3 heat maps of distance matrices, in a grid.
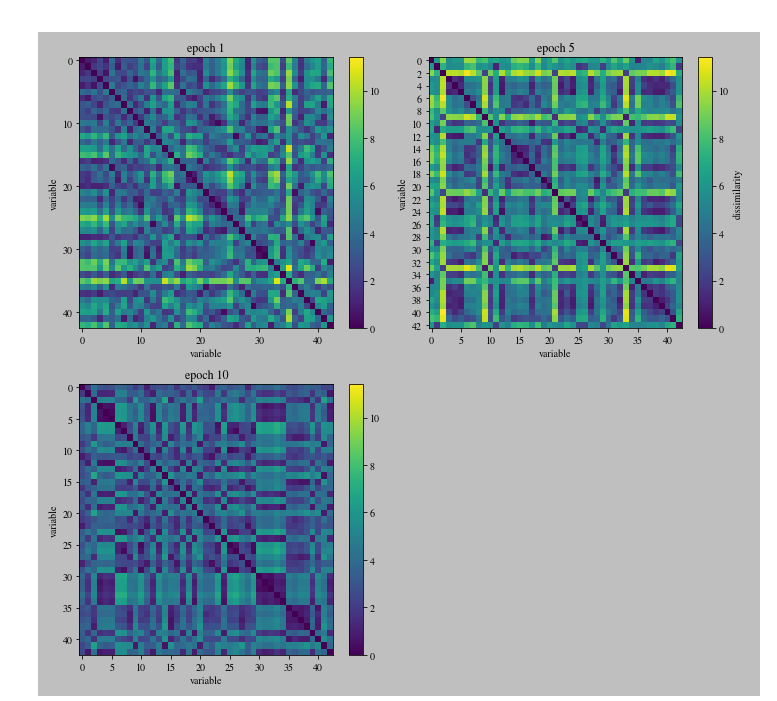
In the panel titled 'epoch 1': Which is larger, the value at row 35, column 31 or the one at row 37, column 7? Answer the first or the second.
the first
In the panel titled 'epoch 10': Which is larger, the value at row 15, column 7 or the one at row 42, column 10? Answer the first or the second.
the second
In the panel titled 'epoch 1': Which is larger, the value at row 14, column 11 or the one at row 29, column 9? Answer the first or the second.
the first
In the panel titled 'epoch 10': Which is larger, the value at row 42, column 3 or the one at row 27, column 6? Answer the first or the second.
the second
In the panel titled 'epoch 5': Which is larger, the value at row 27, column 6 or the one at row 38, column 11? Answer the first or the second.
the second
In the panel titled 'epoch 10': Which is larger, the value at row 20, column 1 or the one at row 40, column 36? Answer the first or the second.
the first
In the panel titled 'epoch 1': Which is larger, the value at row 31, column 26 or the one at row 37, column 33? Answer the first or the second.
the second
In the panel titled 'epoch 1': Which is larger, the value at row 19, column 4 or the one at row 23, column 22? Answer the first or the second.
the first
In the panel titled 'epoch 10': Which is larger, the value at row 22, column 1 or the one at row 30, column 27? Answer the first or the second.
the second
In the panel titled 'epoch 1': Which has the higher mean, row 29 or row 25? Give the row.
25
